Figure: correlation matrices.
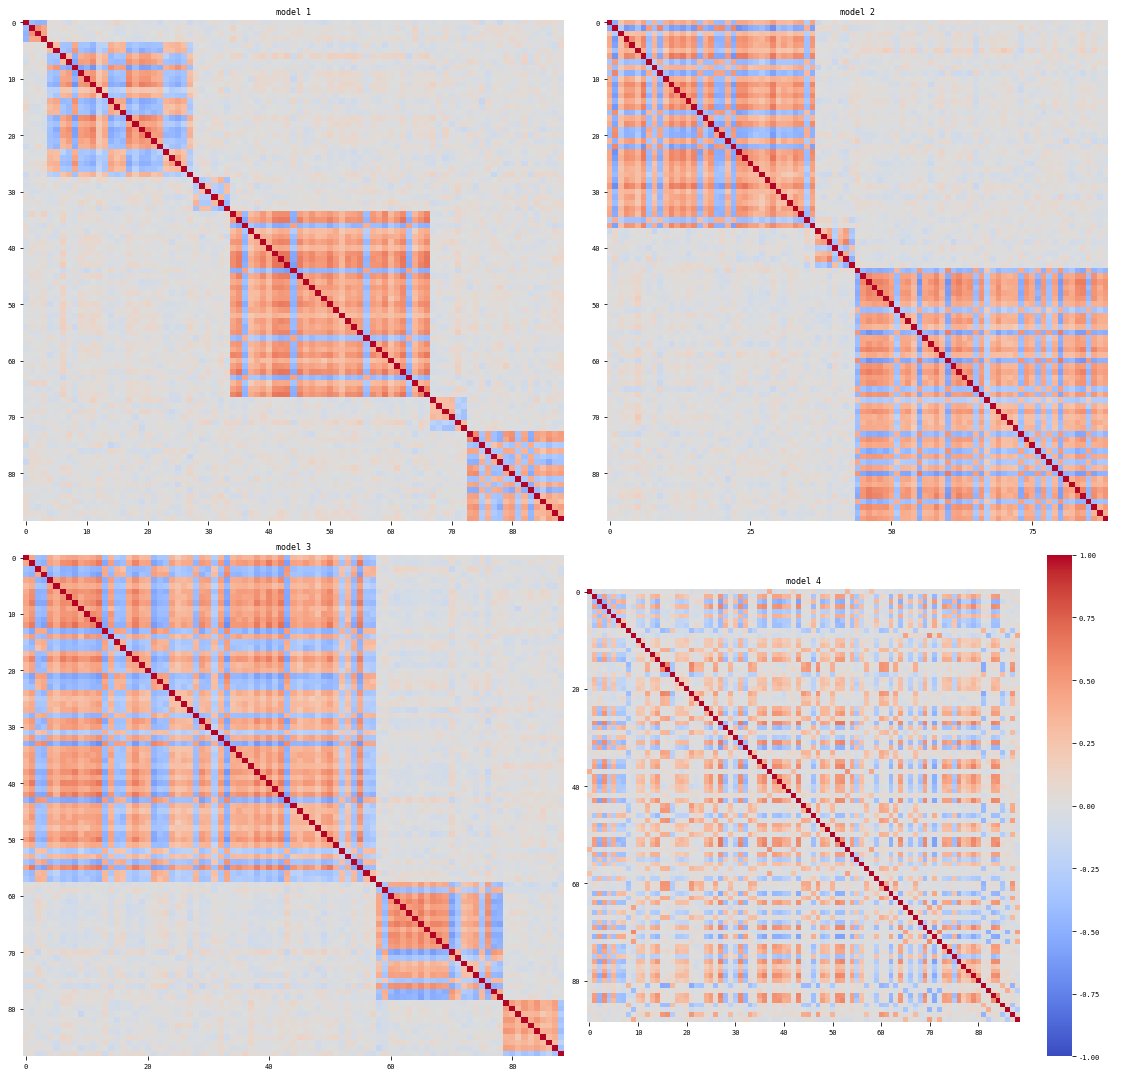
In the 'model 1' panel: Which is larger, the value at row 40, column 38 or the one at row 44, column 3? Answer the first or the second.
the first
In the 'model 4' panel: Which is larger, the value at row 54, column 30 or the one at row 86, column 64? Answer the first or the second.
the second
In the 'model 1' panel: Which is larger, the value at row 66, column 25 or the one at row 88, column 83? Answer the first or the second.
the first
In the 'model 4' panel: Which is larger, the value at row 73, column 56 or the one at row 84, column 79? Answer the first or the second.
the second
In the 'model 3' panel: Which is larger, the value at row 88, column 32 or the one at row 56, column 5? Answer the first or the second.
the first
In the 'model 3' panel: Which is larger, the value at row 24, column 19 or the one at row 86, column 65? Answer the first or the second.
the first
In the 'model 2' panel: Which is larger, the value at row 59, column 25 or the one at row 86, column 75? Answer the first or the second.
the second
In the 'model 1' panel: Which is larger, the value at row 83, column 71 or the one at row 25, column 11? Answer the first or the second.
the first
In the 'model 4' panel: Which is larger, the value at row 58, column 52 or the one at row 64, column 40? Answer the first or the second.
the second
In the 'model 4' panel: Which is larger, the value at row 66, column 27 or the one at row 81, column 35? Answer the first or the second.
the second
